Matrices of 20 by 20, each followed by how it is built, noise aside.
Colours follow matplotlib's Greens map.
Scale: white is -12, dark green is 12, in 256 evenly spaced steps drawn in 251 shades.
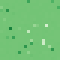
sparse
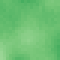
smooth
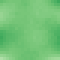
smooth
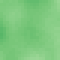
smooth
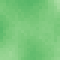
smooth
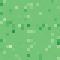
sparse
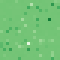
sparse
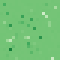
sparse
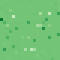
sparse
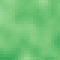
smooth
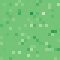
sparse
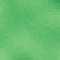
smooth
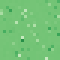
sparse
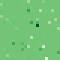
sparse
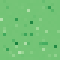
sparse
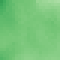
smooth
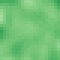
smooth
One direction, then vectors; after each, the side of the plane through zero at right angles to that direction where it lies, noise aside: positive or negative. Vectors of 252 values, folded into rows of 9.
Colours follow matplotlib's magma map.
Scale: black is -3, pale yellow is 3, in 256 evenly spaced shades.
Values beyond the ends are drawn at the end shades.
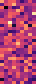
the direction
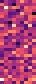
negative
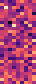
negative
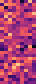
positive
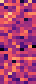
positive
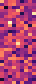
positive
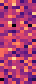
positive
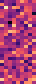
negative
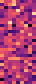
positive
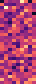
negative
